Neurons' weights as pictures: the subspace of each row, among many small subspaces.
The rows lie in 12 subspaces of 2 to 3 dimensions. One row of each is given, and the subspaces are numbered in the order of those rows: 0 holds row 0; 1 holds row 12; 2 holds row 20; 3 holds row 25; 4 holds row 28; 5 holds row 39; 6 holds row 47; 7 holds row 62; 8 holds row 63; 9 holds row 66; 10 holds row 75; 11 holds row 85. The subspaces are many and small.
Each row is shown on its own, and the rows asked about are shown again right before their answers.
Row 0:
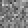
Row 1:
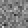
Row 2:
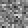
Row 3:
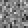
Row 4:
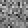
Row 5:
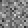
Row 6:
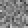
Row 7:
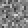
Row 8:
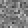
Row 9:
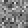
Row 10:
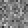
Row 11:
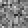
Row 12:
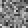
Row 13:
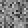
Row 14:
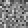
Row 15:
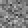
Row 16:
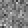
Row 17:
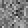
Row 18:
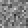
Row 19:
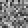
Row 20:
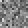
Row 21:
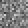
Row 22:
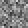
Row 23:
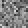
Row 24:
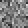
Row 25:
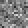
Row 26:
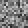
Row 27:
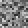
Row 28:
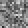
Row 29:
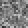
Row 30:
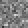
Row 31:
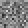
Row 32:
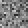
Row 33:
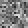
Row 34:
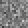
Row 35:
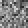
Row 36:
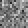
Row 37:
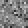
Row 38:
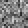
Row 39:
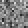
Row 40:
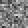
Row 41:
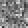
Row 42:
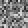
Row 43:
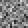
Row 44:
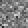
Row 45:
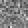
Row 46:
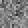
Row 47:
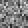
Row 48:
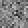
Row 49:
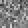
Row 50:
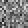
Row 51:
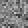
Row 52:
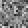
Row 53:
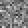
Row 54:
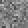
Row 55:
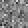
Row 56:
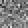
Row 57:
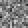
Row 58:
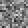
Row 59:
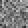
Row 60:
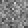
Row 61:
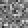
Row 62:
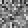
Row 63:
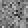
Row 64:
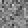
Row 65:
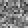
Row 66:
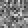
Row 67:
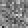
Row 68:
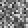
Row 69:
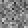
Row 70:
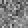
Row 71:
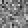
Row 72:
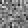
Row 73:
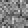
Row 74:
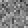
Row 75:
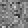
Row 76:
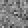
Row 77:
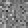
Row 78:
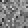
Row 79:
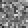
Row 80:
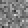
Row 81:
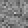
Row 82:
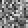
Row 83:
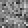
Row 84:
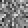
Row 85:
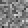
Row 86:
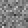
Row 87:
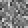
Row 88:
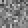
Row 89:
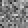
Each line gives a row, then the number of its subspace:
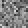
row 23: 1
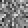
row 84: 1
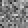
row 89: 0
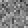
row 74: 9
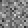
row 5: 5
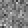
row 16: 0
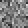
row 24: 9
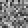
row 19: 9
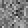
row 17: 8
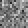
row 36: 0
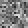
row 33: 10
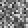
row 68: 7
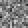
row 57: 3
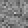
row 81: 6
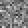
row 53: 4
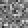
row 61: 11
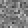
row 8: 10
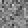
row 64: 7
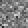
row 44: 2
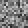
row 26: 6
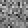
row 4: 8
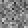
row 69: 5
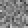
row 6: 4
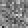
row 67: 4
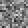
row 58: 4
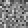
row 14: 5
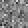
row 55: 0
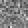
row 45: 10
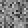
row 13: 7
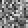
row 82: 7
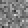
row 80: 11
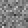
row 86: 2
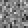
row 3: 3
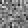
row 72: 7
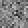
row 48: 8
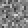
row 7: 1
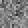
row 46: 8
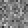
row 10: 1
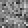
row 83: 4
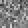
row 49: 10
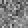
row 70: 8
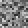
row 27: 2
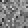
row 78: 2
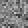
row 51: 6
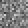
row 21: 11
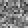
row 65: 6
